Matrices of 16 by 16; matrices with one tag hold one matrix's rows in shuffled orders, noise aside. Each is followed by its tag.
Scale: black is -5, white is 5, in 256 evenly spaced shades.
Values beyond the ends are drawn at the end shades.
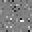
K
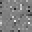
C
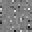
C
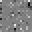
C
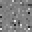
C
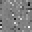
C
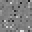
K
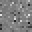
C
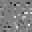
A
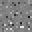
K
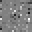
C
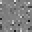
C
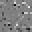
A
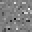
A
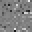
A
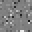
K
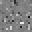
K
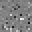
K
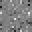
C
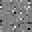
C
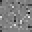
C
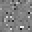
K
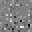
K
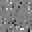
K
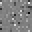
C
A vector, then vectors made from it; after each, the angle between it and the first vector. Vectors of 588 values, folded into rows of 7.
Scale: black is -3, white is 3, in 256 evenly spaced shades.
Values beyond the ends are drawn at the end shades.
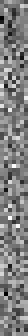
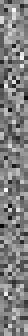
nearly opposite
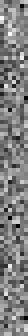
nearly opposite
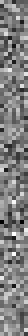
orthogonal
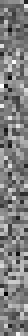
partly aligned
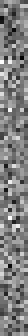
nearly parallel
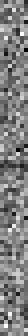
orthogonal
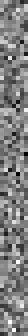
orthogonal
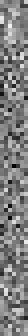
nearly opposite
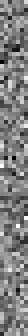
orthogonal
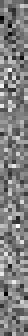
nearly parallel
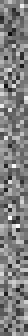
nearly parallel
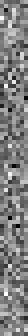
nearly opposite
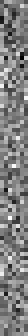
nearly parallel
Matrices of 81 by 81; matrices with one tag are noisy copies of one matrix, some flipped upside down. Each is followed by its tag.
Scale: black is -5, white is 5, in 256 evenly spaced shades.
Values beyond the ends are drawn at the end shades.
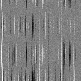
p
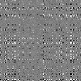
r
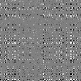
r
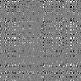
r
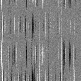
p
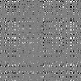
r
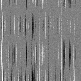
p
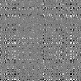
r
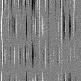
p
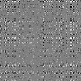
r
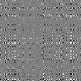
r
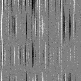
p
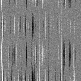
p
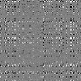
r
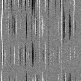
p
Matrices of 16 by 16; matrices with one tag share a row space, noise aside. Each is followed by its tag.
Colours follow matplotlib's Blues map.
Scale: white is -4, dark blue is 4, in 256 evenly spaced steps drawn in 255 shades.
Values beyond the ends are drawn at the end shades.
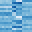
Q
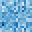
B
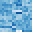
Q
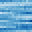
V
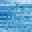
V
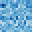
B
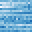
V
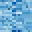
Q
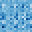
B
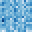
B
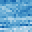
V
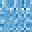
B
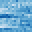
V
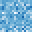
B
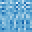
B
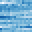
V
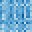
B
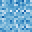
B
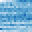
V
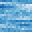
V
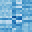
Q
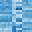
Q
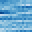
V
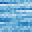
V
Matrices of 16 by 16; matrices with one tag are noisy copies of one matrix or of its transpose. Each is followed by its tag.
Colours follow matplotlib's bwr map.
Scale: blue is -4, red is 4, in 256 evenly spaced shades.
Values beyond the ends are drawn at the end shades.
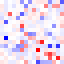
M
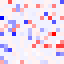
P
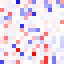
P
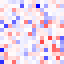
M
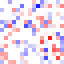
M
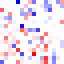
P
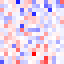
P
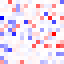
P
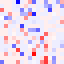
P
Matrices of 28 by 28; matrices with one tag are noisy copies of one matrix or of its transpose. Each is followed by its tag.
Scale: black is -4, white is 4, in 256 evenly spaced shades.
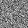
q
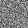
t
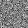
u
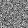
u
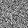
q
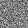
t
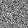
q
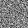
t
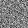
t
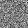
u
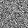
q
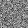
u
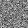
u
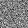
t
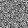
u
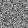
u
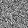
q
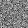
u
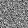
t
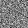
t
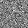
q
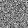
u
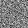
t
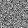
u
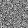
u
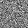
q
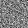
t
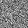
q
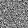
t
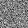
t
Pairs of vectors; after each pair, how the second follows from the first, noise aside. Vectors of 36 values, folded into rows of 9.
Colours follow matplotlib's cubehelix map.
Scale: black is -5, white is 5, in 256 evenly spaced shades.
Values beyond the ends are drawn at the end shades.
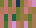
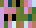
scaled up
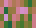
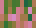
reversed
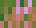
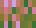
wrapped around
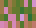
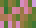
wrapped around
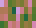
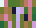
scaled up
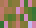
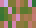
reversed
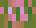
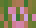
reversed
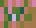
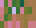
wrapped around
